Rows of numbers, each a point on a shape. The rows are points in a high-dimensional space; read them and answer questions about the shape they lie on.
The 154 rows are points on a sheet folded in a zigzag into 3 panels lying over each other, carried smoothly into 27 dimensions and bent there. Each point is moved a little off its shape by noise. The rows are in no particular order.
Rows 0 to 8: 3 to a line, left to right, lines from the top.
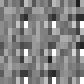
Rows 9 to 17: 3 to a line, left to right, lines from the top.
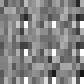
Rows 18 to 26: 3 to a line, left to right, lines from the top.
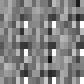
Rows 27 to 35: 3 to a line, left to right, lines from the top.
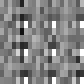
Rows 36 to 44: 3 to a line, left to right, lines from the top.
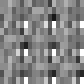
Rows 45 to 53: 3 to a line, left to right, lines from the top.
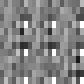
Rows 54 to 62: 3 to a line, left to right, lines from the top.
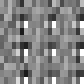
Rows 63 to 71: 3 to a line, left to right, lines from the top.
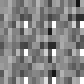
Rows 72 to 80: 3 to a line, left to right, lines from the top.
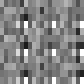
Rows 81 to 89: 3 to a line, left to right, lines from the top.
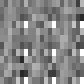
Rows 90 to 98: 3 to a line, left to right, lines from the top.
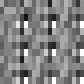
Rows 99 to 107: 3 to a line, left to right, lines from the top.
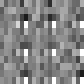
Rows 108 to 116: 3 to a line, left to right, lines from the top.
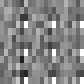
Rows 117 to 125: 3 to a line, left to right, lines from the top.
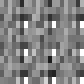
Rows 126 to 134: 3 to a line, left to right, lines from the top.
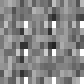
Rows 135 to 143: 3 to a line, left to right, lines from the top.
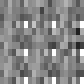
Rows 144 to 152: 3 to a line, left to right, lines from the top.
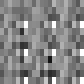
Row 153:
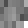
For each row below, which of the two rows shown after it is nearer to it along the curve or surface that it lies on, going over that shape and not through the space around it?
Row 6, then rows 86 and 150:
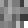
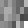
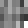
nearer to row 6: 150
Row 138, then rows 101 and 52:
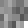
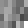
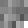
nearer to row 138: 101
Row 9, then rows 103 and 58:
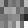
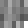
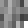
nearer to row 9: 103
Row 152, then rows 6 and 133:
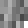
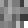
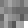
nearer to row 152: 133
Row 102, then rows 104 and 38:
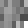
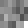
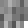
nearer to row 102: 38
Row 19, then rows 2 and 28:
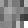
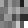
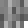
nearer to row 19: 2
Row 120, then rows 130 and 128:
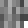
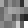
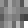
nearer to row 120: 128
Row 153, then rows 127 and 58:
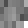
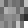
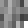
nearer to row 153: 127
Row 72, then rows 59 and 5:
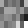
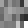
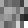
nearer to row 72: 59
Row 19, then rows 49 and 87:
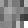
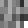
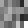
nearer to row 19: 49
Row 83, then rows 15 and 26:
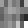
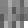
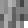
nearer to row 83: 15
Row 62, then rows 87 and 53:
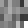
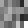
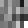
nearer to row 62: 53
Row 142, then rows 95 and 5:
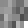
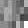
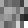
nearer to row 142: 95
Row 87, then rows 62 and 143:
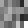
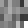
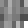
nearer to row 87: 62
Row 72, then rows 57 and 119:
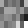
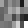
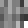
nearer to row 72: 57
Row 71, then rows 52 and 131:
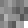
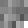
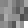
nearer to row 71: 131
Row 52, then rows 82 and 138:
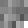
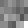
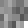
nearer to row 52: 82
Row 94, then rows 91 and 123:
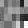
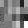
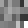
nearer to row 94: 123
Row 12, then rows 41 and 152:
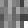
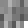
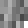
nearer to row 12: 41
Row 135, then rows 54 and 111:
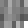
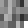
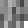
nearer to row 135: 111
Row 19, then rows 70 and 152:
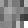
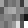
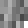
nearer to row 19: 70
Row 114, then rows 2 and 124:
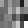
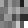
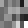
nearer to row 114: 124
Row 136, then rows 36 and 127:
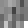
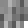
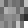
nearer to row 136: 36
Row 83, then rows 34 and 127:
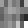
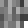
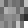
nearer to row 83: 34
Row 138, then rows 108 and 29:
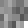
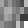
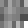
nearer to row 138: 108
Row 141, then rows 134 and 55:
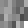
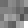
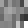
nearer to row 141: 134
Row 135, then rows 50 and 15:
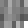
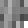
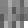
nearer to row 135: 15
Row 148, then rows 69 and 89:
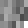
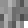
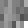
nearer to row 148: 69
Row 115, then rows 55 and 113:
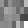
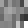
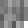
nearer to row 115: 55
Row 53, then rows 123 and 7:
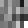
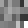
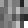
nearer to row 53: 123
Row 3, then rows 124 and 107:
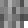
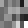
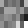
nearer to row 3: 124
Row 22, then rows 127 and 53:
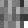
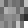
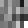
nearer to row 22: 53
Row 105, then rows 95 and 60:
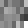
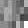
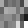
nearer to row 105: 60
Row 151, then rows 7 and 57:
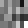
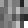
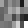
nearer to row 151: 57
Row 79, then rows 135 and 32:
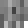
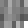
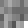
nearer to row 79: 135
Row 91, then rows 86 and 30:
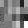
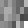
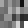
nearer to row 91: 30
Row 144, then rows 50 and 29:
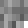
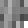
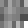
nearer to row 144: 50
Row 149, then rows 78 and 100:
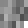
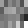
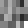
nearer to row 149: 100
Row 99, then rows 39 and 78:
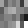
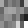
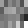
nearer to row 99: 78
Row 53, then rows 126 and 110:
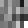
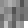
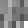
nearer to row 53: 110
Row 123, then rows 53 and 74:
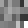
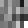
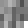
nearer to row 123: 53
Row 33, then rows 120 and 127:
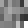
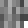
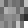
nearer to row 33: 127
